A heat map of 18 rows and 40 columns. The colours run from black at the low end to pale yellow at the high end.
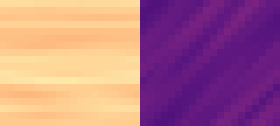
The table splits into one row of 2 panels. Panel 1,1: very high, streaked across, faint in contrast. Panel 1,2: low, slanting up to the right, faint in contrast.
